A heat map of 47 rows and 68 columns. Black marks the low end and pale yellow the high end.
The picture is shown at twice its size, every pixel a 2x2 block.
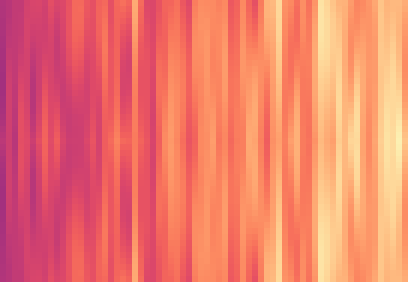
The grain runs up and down. The top and bottom halves mirror each other. Values rise toward the right. On average the colour sits 70% of the way up the scale.
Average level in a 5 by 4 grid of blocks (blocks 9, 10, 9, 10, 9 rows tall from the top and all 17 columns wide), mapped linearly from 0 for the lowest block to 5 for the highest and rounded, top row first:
0235
0235
0235
0235
0235
